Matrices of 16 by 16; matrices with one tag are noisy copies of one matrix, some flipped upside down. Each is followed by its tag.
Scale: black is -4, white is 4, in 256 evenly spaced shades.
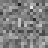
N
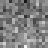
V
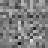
N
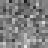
V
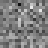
N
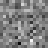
N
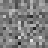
N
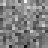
V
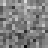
V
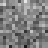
V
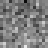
V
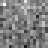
V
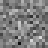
N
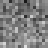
V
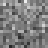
V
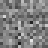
N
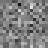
N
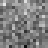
V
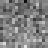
V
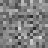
N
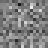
N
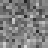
V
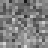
V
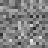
N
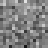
V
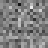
N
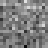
V
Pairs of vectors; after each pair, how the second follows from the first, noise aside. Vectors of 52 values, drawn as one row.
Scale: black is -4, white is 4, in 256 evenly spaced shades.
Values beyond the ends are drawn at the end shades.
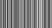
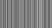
shrunk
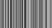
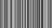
wrapped around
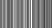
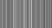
shrunk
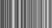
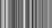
wrapped around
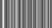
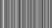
shrunk
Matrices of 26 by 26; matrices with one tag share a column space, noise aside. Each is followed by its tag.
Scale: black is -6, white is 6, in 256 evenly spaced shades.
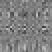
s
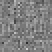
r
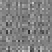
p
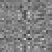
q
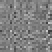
q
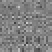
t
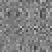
s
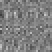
s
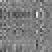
s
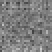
p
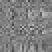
s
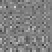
t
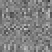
s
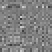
t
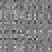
q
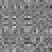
t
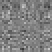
q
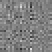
q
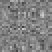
s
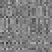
r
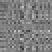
q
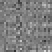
p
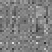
r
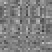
r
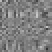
s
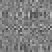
s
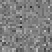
t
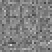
r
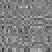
t
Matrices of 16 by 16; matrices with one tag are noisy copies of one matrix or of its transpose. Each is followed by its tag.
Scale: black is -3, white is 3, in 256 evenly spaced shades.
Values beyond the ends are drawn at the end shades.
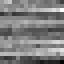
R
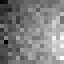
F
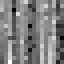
R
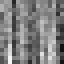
R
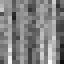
R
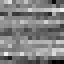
R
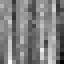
R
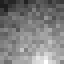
F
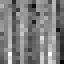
R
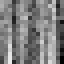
R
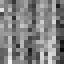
R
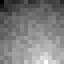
F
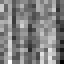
R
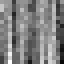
R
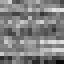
R
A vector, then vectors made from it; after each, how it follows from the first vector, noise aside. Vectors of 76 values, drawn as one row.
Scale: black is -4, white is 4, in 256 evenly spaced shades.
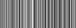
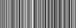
copied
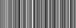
sign-scrambled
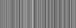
shrunk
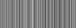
shrunk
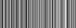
wrapped around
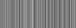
shrunk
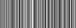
copied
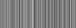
shrunk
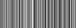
copied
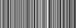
wrapped around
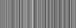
shrunk
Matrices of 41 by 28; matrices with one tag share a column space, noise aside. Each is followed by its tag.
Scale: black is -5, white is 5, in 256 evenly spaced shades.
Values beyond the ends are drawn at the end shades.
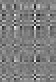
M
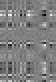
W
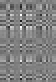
M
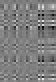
M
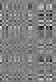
M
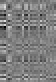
M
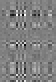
W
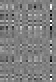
M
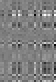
W
